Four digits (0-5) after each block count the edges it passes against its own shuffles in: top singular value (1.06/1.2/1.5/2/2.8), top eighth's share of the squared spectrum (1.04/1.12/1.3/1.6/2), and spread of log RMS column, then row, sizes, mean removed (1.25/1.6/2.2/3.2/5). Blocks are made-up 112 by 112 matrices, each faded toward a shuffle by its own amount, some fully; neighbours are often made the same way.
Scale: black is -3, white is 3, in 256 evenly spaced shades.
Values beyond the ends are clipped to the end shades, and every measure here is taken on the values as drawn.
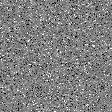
3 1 0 0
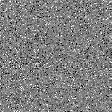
4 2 1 1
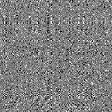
5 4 3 2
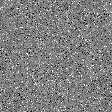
2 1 1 0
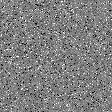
2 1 0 0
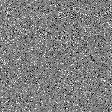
3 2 1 1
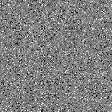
4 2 1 1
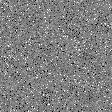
0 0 0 0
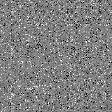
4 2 1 1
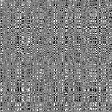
5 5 4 4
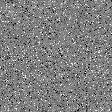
2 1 0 0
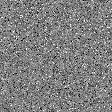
0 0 0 0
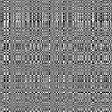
5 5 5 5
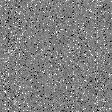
1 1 2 0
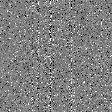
2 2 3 0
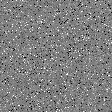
0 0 0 0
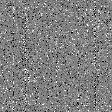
1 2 2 0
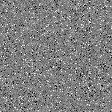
1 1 1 0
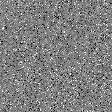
0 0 1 0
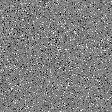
0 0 0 0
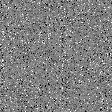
0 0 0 0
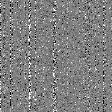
2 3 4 0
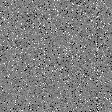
1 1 1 0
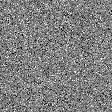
1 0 0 0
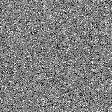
3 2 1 0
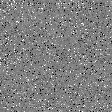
3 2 0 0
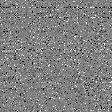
4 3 1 2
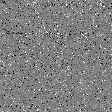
2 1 0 1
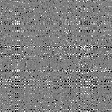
5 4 3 4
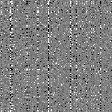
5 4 3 2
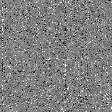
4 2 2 1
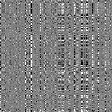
5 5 4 3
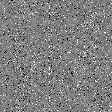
3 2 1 0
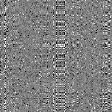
5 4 4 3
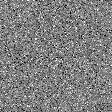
0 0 0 0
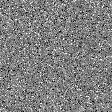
0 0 0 0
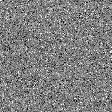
3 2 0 0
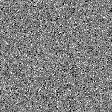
3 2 0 0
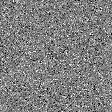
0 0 0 0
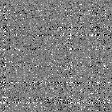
2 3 3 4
